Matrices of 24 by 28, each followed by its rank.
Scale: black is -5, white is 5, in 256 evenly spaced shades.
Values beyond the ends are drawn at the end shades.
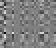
two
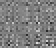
three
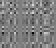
two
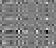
two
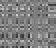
two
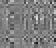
three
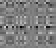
two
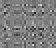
three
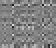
three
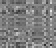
three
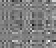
three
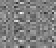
three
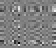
two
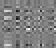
two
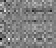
three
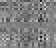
three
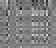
two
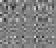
three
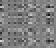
two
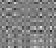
two
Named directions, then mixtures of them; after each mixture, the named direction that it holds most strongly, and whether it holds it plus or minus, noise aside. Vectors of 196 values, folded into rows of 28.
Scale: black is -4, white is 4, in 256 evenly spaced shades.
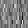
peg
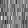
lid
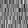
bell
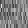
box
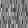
box, minus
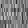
box, minus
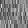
box, plus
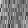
lid, minus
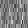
peg, minus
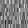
bell, minus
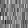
lid, plus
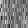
lid, minus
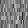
peg, plus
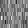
lid, plus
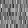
box, plus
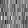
lid, plus
